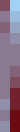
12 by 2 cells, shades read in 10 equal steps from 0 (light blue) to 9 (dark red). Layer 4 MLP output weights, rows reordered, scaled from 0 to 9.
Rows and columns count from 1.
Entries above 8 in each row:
0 0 0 0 0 0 0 0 0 0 1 1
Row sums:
6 5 7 7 8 8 9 10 12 11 13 12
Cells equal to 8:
2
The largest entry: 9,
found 2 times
